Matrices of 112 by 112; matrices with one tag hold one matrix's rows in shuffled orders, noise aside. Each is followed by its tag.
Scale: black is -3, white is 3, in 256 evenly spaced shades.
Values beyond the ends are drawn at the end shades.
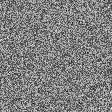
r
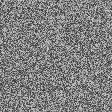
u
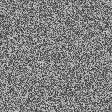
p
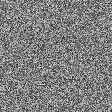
p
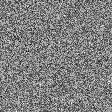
p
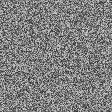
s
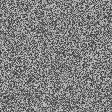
r
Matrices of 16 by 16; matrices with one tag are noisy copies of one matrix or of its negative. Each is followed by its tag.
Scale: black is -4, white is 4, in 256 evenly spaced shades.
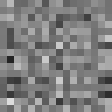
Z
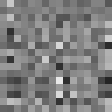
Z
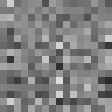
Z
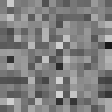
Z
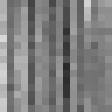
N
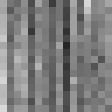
N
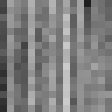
N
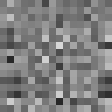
Z
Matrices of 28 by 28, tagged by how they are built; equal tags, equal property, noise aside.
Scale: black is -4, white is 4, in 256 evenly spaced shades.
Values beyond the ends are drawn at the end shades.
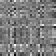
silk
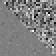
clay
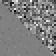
clay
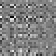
silk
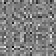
silk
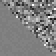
clay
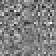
silk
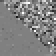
clay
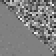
clay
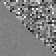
clay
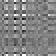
silk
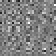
silk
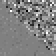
clay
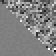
clay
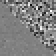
clay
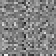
silk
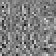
silk
